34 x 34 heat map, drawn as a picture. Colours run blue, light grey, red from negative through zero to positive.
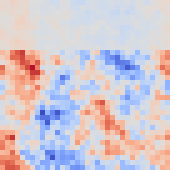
Ninth with the highest average: middle left. Mirror symmetry: none. Grain: blotchy. Seam: horizontal, 30% of the way down, the top part calmer.
